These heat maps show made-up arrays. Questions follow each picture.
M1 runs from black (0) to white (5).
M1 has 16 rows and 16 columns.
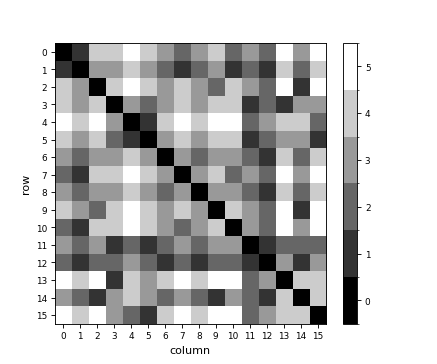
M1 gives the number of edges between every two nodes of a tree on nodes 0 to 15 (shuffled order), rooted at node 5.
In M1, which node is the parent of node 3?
11
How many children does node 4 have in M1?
0
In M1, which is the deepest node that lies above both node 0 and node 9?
12
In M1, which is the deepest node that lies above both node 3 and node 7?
11
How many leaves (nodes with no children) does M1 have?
10
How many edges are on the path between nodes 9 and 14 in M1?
1
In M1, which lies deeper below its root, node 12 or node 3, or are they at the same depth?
the same depth
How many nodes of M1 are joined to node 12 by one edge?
5
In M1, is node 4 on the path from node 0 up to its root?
no
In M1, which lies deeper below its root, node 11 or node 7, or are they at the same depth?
node 7
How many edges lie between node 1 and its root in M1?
3
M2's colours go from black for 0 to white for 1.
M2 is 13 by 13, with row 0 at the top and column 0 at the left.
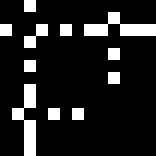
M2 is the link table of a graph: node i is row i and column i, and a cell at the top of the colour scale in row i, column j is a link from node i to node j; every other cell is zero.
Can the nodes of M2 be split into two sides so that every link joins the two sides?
yes
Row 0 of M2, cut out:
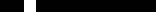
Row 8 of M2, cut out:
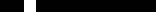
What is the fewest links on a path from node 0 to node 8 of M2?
2
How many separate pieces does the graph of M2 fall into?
2
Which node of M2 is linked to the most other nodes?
node 2
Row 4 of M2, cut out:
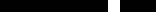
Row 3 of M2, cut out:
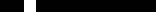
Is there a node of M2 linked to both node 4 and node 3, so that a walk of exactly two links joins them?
no
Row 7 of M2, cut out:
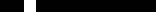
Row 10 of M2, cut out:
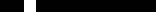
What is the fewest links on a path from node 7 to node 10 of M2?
2
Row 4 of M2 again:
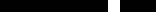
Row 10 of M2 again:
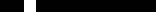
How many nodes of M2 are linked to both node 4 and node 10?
0
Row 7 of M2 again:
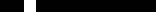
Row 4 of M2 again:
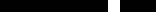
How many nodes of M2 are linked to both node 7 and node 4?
0
